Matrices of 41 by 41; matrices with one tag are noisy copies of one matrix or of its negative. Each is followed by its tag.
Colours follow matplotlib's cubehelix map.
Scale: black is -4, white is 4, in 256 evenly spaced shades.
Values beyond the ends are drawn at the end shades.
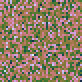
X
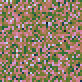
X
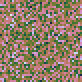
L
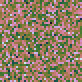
L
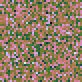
L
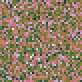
X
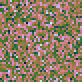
L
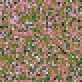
X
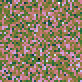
X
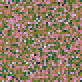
X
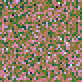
X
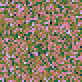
L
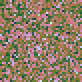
L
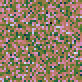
L
